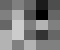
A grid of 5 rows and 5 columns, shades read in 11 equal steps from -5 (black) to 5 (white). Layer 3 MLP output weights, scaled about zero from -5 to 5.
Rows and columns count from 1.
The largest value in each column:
2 3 2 2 0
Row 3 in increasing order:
-1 0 0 2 3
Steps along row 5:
down up down same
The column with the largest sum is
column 2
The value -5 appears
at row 2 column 4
